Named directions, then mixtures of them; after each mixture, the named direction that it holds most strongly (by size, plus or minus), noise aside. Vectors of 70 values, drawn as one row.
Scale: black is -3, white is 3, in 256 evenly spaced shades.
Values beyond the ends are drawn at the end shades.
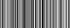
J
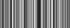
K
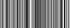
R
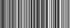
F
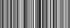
K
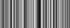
K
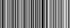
J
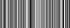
R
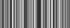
K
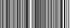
R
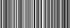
J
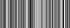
R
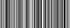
J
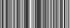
R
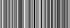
J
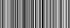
J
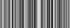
K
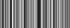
K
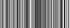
R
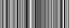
R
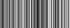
F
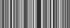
K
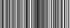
R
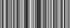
R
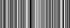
R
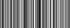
K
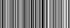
J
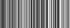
F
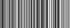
F
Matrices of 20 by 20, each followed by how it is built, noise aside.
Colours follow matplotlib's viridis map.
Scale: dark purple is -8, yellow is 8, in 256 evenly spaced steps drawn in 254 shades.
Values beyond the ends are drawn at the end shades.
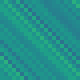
Toeplitz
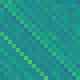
Toeplitz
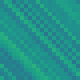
Toeplitz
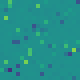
sparse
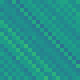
Toeplitz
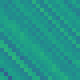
Toeplitz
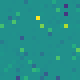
sparse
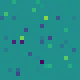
sparse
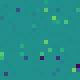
sparse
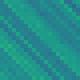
Toeplitz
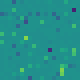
sparse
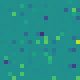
sparse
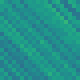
Toeplitz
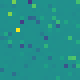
sparse
